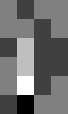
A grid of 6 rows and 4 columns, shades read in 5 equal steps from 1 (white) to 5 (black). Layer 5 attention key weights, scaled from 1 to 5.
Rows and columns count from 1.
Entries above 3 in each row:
1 1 3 2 1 2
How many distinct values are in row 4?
3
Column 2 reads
4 3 2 2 1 5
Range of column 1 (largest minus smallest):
1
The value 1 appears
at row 5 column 2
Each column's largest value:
4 5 4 4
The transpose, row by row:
3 3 4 3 3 4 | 4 3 2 2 1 5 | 3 4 4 4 4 3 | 3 3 4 4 3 3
